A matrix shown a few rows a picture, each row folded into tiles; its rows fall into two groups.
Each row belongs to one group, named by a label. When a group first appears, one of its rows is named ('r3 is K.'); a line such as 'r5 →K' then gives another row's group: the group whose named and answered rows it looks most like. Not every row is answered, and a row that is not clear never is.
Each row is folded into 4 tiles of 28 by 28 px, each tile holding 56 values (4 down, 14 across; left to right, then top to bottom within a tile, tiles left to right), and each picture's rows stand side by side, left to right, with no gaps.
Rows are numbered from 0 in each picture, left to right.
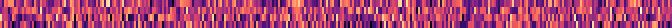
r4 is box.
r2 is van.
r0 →box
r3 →box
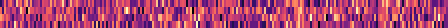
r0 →van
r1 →box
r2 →box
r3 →van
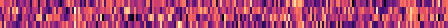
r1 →box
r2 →van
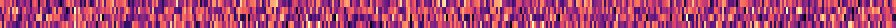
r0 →box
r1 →box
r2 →van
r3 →box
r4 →van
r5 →van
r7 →box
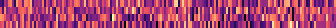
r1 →van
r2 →box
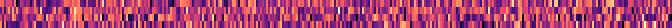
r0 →box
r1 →van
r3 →box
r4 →box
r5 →van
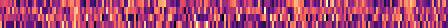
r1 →van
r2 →box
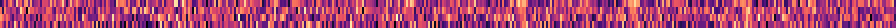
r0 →van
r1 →box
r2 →van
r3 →van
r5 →van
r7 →van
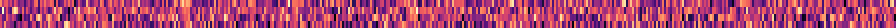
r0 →box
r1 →van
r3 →box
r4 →box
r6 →van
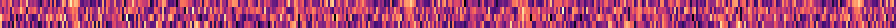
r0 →van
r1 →van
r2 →box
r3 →van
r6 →box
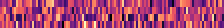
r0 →van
